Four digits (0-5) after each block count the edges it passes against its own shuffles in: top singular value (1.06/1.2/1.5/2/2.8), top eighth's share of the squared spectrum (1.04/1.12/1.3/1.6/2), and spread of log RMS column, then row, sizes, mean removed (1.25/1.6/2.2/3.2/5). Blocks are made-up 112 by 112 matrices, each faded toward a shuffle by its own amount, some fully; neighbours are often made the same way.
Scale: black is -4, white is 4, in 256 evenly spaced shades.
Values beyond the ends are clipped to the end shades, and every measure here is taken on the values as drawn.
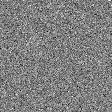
0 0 0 0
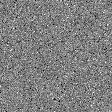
0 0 0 0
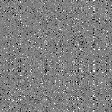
4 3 2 2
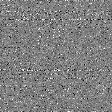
2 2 0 3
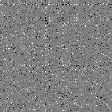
4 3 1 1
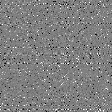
4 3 1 2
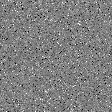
0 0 0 0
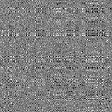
5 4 3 3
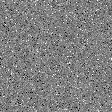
1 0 0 0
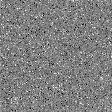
2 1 0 0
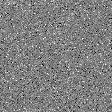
3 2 0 0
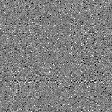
4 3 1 2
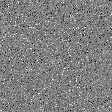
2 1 0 0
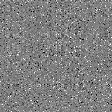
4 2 1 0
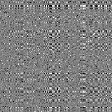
5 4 3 4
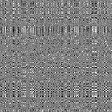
5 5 4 4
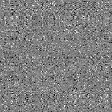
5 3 2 2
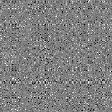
5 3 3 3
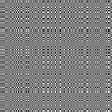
5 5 5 5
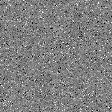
3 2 0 0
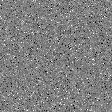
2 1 0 0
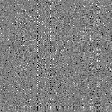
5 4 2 2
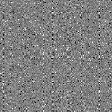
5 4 3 2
